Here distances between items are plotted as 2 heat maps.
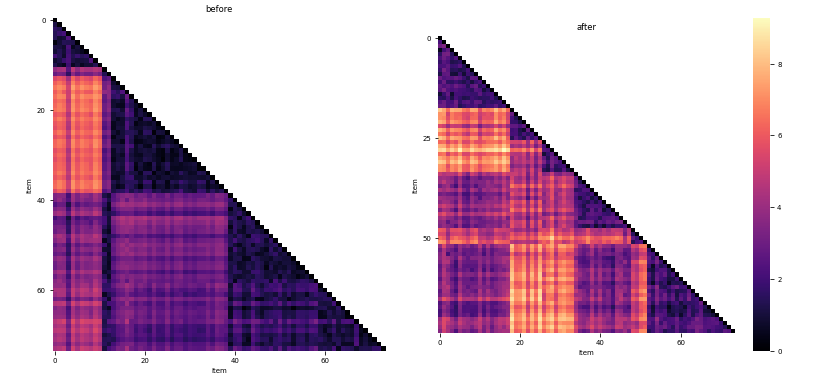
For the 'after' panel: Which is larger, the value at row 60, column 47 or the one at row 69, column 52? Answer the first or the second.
the first
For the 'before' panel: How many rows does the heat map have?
74
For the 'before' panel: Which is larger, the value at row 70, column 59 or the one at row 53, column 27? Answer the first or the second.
the second
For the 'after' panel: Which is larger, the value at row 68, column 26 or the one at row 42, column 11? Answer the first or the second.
the first
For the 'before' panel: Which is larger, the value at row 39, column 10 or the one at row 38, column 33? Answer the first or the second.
the first
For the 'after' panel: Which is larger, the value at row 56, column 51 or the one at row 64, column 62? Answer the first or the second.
the first
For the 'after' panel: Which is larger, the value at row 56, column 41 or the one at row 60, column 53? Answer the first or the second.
the first
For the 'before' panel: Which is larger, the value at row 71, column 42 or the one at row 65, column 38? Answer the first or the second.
the second
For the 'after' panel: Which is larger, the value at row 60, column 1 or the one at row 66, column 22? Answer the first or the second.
the second
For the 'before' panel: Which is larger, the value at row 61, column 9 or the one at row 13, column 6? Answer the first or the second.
the second
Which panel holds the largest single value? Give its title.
after
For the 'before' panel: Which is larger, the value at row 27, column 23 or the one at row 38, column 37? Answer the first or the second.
the second
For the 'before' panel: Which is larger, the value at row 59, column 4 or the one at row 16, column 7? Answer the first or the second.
the second
